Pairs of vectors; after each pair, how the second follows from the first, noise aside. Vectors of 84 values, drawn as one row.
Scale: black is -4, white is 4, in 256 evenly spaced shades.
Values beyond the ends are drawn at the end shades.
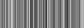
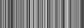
negated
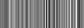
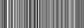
reversed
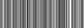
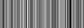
negated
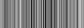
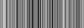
reversed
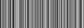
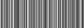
negated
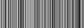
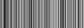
reversed
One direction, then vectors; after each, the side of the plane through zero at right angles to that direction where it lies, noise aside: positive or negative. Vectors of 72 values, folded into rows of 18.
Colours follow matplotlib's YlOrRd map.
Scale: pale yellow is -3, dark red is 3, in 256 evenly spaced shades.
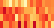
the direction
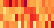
negative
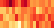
negative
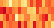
positive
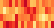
negative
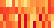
positive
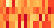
positive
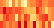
positive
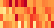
negative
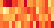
negative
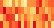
positive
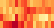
negative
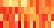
positive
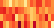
positive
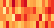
negative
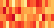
positive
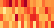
negative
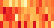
positive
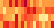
negative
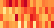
negative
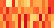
positive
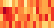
positive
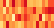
negative
